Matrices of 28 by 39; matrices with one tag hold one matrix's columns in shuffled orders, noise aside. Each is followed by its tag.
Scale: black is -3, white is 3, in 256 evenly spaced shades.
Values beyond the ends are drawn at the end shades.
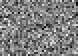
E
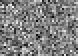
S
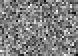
S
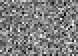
E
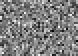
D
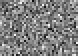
D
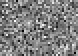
D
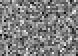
S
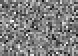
D
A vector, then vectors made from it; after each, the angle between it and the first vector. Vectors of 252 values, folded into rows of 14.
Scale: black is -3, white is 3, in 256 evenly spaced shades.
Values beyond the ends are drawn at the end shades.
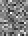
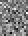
partly aligned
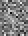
nearly opposite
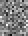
partly aligned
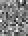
orthogonal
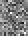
nearly parallel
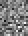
orthogonal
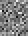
partly opposed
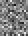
nearly parallel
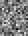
partly aligned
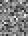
partly opposed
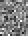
orthogonal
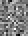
partly opposed
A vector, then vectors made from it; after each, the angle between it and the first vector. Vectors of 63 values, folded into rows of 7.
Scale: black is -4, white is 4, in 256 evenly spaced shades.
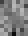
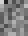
partly opposed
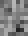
partly aligned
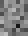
partly aligned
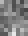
nearly opposite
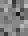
partly opposed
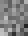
partly aligned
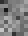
partly aligned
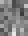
nearly opposite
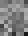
partly aligned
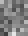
nearly opposite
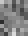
nearly opposite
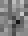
partly aligned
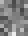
nearly opposite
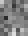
nearly opposite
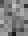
nearly parallel
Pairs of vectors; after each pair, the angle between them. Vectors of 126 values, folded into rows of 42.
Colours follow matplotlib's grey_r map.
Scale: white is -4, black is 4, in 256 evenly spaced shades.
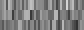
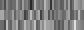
partly opposed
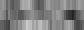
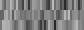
partly opposed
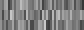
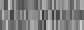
nearly opposite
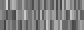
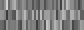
nearly parallel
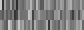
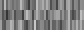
partly aligned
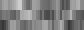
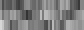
nearly opposite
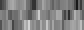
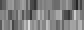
nearly parallel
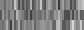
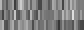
partly opposed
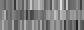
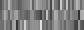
partly aligned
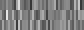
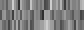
partly opposed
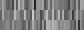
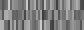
partly opposed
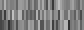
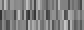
partly aligned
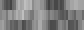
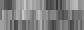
nearly parallel
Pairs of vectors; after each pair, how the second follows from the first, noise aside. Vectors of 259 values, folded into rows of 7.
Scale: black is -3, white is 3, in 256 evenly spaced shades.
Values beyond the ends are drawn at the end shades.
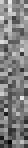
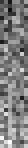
negated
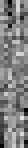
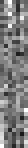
negated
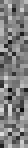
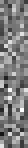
negated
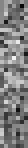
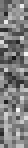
negated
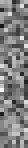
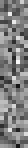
wrapped around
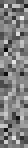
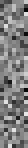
wrapped around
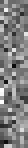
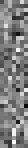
wrapped around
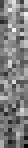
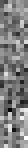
wrapped around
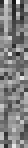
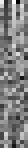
negated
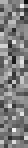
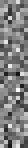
wrapped around
